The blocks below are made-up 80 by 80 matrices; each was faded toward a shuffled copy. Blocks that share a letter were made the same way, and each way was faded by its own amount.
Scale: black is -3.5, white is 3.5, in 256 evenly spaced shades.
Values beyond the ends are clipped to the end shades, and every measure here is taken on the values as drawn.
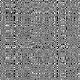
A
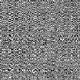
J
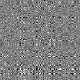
A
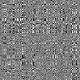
A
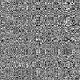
J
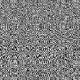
J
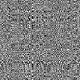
J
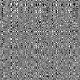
A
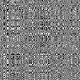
A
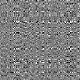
A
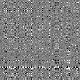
A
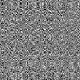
J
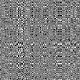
A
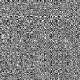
J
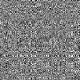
J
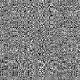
J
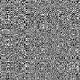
J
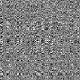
J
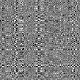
A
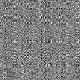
J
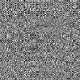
J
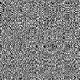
J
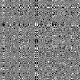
A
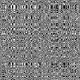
A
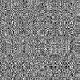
J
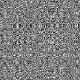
J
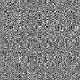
J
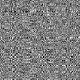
J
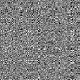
J
